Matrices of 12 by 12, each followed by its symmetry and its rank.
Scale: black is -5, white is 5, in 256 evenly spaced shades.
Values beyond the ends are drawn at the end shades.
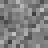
antisymmetric, full rank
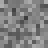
neither, full rank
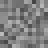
antisymmetric, full rank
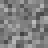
antisymmetric, full rank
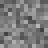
neither, full rank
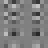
neither, rank one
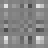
symmetric, rank one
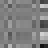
neither, rank one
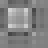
symmetric, rank one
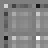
symmetric, rank one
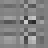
neither, rank one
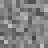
neither, full rank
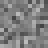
antisymmetric, full rank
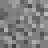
antisymmetric, full rank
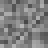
antisymmetric, full rank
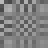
symmetric, rank one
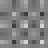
symmetric, rank one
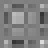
symmetric, rank one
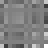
symmetric, rank one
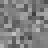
antisymmetric, full rank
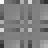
symmetric, rank one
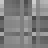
neither, rank one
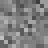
antisymmetric, full rank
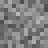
neither, full rank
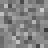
neither, full rank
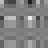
neither, rank one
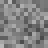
neither, full rank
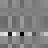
neither, rank one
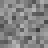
neither, full rank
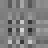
neither, rank one
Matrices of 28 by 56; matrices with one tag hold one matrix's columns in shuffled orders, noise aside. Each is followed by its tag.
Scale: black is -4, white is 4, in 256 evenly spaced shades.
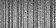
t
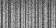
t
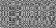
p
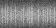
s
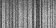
t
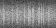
s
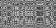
p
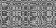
p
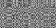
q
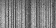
t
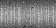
s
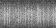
s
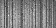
t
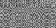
q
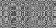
p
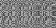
p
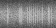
s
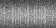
s
